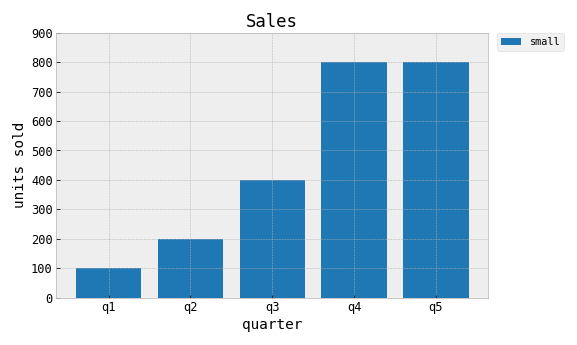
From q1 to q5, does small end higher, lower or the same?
higher
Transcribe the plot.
Title: Sales
x-axis: quarter, ticks q1 q2 q3 q4 q5
y-axis: units sold, ticks 0 100 200 300 400 500 600 700 800 900
Legend: small
Values:
small: 100 200 400 800 800
